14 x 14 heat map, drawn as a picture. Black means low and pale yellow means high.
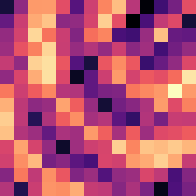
Odd rows or columns: none. Mirror symmetry: none. Ninth with the lowest average: top right. Slope: none. Rings: centred on the top right.
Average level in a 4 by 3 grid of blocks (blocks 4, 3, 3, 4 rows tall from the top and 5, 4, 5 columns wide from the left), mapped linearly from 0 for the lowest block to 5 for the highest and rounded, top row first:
430
515
323
324
